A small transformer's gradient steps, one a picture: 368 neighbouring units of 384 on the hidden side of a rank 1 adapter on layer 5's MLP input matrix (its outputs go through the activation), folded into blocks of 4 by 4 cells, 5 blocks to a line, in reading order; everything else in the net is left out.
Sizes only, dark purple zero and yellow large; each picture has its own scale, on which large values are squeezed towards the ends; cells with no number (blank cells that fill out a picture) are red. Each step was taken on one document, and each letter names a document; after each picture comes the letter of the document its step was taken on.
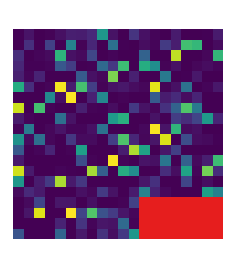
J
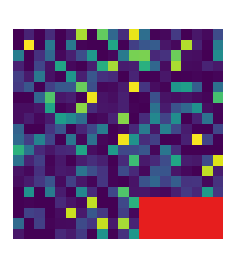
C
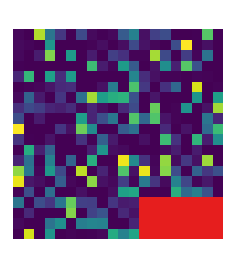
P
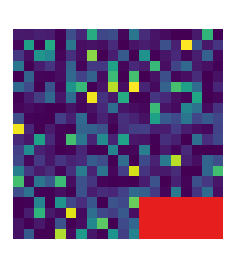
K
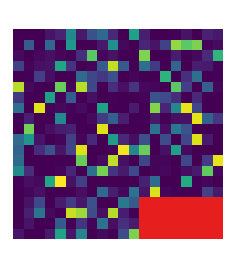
J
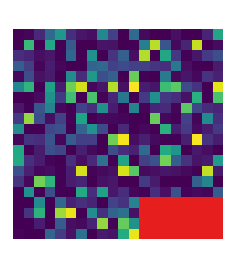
K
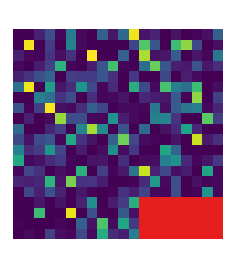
C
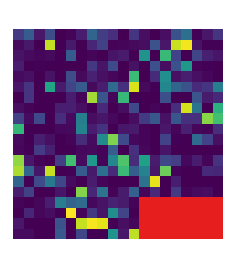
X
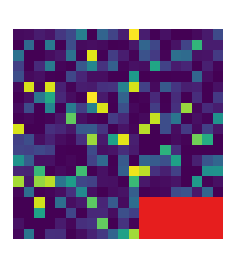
C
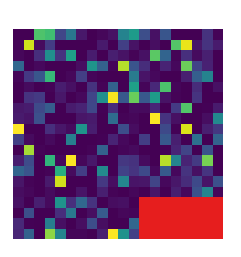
P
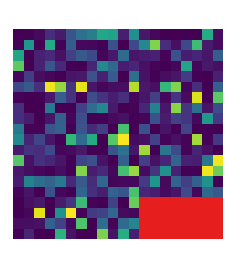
K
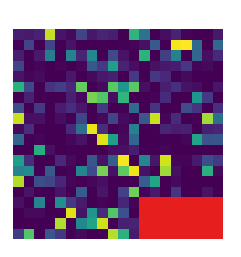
X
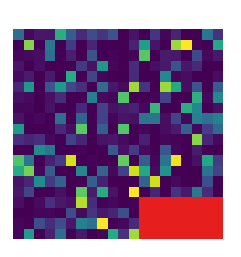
X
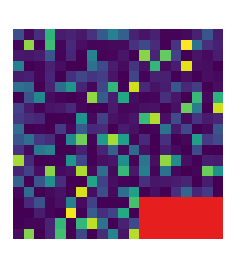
X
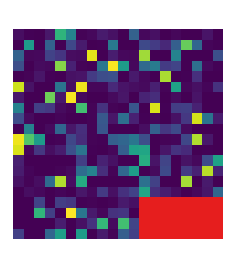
J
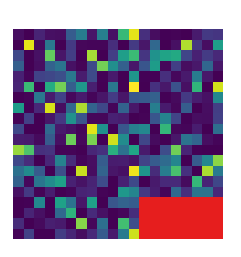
C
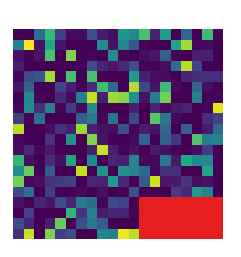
P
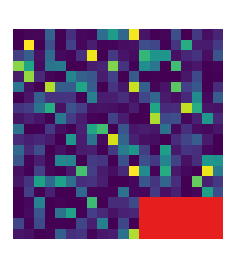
C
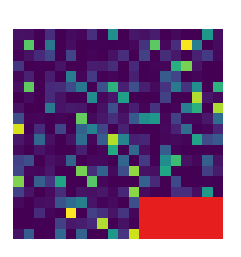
X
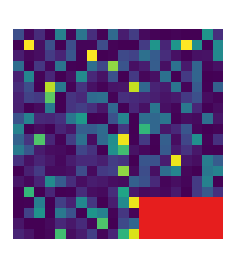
K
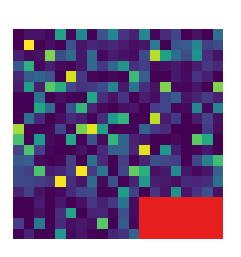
C
